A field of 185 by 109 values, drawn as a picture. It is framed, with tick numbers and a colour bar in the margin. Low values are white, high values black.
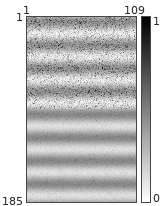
A horizontal seam about 50% of the way down splits the table, and the bottom part is calmer. Overall the values sit about 30% of the way up the scale. The values follow a bell shape. Horizontal stripes repeat 8 times down the table.
